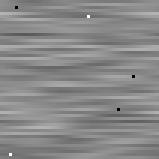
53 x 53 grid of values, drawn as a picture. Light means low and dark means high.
The grain runs across in streaks. Five lone cells stand out: three far higher and two far lower than their neighbours. A few values lie far out on both sides of the bulk. There is no overall slope.
